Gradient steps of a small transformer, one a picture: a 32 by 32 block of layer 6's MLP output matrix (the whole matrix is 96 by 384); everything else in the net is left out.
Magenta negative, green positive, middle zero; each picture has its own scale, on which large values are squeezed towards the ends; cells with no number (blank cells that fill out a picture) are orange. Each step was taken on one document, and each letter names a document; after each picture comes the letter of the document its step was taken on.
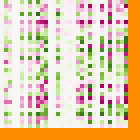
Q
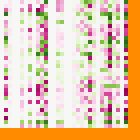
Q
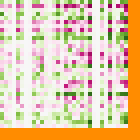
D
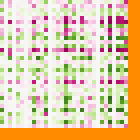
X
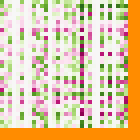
D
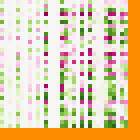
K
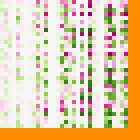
K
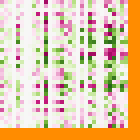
K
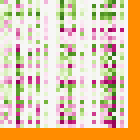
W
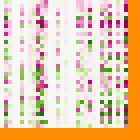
Q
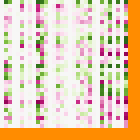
Q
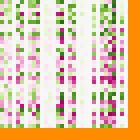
W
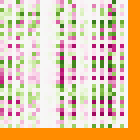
W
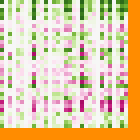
X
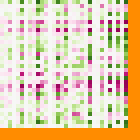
D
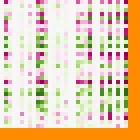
Q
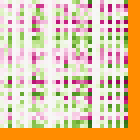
D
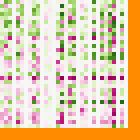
W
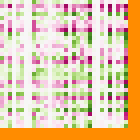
D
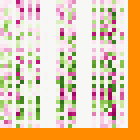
W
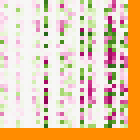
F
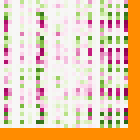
Q
